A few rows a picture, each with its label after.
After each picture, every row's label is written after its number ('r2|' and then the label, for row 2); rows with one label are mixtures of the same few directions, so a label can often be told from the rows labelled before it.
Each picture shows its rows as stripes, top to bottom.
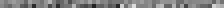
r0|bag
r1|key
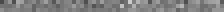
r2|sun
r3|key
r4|key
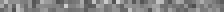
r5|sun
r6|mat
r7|sun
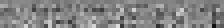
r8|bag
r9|sun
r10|key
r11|key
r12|key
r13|bag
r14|key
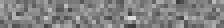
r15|key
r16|mat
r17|bag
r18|sun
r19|bag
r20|sun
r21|bag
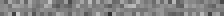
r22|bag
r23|bag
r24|sun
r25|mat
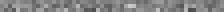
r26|sun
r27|bag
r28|mat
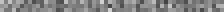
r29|mat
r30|bag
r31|mat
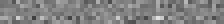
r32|mat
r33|bag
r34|key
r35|sun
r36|sun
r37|bag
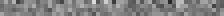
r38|sun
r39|key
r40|bag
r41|sun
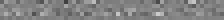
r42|mat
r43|mat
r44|bag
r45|sun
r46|mat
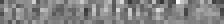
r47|key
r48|sun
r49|sun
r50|sun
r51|sun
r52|mat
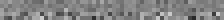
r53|mat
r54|bag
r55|mat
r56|bag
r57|mat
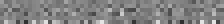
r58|mat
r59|bag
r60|bag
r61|key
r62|sun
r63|key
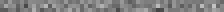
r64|bag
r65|key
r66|sun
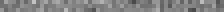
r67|key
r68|bag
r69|mat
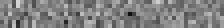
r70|sun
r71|mat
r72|bag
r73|bag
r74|bag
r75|mat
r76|mat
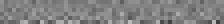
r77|key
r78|mat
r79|mat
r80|key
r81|bag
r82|bag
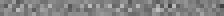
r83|sun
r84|bag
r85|sun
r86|key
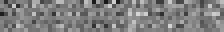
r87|sun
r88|mat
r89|sun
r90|sun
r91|bag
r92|key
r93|sun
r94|bag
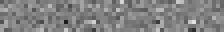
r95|key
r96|bag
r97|sun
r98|sun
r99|key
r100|mat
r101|sun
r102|mat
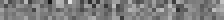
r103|bag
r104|sun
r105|key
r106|sun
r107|key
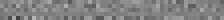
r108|bag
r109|mat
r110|key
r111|sun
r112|mat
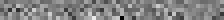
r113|sun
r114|sun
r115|mat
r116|bag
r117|key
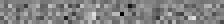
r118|sun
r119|bag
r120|sun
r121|key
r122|mat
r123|bag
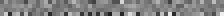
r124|key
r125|bag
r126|key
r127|bag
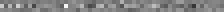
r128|key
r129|mat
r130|bag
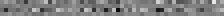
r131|key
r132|key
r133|sun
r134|mat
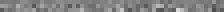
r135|bag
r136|sun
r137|key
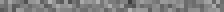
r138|bag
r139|bag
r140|sun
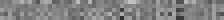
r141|bag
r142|key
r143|key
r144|bag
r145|key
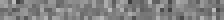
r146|sun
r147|sun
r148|bag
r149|bag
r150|key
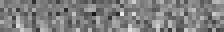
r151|key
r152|key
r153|mat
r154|key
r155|mat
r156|sun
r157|sun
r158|bag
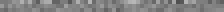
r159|bag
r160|mat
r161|sun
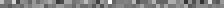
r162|mat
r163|mat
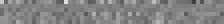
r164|mat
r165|bag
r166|mat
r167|sun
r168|sun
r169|sun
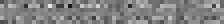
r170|sun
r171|bag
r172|key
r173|key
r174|sun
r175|sun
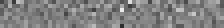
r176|sun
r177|bag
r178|key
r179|mat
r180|bag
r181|key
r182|key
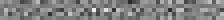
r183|bag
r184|sun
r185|sun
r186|bag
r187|bag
